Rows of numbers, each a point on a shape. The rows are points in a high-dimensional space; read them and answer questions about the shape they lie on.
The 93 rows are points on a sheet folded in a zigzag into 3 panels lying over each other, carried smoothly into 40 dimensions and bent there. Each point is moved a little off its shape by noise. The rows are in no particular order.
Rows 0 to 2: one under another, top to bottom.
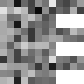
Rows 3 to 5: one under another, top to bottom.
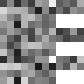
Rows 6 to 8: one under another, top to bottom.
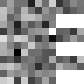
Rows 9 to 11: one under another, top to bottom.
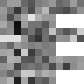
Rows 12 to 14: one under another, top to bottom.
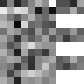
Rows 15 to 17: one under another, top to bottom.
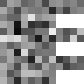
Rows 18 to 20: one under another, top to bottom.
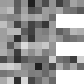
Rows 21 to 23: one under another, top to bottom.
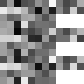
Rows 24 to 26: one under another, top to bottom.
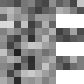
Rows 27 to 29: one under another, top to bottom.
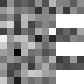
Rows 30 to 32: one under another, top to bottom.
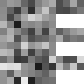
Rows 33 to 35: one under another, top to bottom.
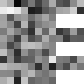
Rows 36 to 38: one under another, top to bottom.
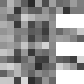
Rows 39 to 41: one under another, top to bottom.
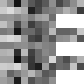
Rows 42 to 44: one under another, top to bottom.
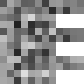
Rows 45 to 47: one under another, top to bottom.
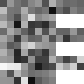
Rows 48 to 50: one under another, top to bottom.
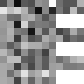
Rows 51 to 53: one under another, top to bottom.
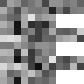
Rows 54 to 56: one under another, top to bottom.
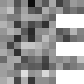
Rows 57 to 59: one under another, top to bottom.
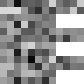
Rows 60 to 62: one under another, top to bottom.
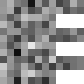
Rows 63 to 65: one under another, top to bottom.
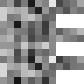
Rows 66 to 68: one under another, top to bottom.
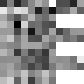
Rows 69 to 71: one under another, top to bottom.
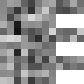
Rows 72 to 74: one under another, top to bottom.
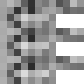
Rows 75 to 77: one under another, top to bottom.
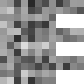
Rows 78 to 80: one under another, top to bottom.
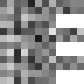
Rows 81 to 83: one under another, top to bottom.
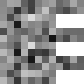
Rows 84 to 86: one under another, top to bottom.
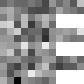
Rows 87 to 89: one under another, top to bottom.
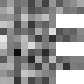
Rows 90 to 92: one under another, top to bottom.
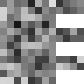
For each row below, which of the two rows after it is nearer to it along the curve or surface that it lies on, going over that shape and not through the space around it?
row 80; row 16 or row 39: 16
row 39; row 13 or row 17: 17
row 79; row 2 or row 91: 2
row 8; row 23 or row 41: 23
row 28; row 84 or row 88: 88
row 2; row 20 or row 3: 20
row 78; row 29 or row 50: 50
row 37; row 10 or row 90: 10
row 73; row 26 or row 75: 26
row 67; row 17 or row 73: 17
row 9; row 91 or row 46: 46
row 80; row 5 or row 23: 23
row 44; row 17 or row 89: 89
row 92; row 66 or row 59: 66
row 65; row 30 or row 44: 30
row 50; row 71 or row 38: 71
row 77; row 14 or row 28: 28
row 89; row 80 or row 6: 80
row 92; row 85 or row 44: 85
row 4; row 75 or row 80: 75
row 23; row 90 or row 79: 79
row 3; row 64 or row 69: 64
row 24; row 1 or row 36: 36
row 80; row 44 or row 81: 44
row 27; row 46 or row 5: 5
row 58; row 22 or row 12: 12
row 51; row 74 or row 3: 3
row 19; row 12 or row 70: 70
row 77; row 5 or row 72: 5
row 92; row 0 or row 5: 5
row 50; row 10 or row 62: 62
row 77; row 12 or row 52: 12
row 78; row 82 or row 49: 49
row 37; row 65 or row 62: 62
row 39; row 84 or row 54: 54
